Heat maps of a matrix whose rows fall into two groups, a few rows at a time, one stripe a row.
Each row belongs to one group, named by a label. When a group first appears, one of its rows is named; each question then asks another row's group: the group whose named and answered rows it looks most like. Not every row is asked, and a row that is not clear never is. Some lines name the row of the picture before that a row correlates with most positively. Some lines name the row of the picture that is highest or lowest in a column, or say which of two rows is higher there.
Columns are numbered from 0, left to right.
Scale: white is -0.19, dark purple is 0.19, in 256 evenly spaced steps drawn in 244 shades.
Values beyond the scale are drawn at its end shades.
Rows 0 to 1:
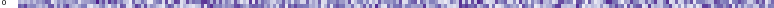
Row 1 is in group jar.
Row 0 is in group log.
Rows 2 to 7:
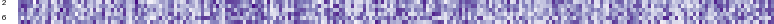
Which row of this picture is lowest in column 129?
6
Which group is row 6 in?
log
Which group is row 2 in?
jar
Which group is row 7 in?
jar
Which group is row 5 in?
jar
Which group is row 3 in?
jar
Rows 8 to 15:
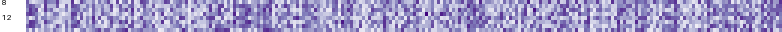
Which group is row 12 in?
log
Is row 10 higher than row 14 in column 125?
No
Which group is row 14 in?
jar
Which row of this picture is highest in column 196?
12
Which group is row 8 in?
log
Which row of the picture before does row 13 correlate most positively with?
4
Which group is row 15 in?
log
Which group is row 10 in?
jar
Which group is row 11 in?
jar
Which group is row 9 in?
jar
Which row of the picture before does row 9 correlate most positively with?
2
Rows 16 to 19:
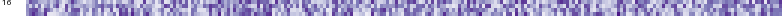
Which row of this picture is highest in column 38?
17
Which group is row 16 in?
jar
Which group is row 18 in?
jar
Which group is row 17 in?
log
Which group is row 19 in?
jar
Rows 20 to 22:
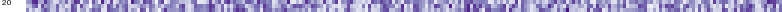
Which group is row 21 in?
log
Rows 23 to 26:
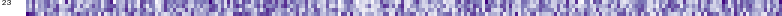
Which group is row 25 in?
log
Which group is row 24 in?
log
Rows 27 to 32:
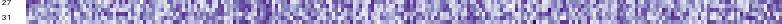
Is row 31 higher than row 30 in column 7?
No
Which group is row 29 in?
jar
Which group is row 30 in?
log
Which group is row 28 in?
jar
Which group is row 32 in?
jar
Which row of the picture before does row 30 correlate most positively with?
25
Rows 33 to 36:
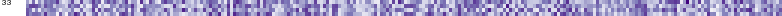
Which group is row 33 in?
log
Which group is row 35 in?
log
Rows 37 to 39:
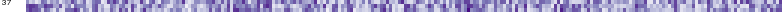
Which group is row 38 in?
jar
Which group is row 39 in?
jar
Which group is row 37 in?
log
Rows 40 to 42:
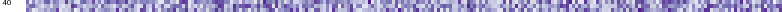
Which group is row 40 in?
log
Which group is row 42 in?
log
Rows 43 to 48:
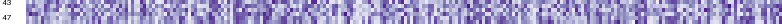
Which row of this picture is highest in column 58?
48
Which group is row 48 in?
log
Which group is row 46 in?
jar
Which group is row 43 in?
log
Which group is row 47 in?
log
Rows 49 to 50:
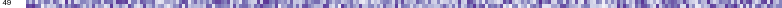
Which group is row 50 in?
jar
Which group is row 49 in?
log
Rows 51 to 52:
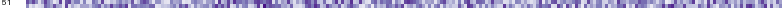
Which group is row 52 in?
log
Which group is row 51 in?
jar
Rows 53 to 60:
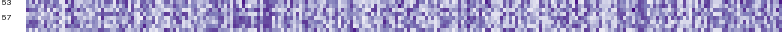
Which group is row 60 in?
log
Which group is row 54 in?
log
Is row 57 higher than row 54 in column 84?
No
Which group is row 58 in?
jar
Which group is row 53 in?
log
